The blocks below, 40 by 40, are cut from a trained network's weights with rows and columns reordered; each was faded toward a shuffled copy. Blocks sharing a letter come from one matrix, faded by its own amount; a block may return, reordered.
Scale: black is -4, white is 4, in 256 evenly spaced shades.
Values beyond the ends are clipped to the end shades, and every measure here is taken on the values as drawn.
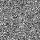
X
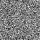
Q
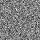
Q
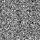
X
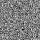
X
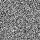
Q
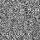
X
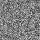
Q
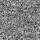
Q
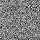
X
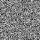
X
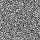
Q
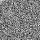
X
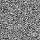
X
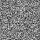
Q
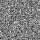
Q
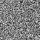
X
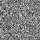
Q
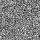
Q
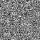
X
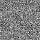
Q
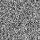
Q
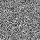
X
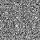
X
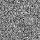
Q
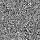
Q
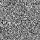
X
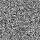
Q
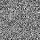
X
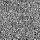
X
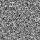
Q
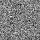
Q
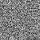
X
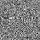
X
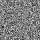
Q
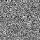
X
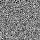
Q
